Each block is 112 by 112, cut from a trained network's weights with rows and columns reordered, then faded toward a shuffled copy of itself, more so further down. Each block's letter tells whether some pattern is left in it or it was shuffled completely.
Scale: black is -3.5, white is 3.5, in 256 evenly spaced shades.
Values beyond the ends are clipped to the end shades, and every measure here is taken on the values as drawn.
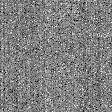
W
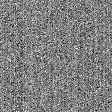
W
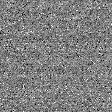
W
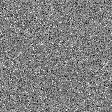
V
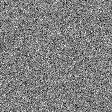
V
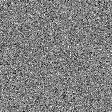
V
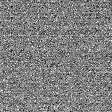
W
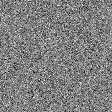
V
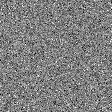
V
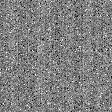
W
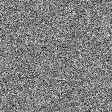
V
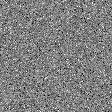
V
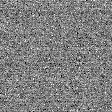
W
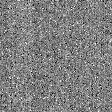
W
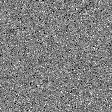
V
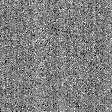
W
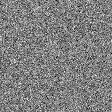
V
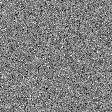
V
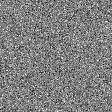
W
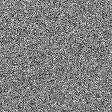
V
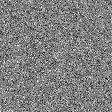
V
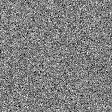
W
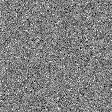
V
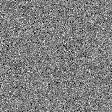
W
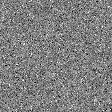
V
